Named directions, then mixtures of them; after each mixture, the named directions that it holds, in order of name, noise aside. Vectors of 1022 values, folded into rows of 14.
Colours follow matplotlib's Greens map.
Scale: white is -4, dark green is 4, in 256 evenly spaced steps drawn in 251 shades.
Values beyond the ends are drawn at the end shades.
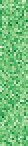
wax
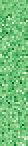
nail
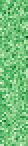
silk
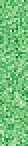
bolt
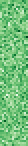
silk, wax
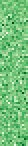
nail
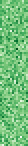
bolt, silk, wax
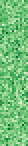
bolt, nail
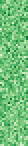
nail, silk, wax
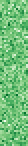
silk, wax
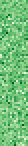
nail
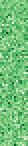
nail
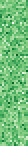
nail, wax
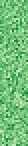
bolt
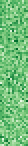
bolt, silk, wax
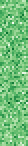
nail, wax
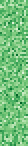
bolt, nail, wax
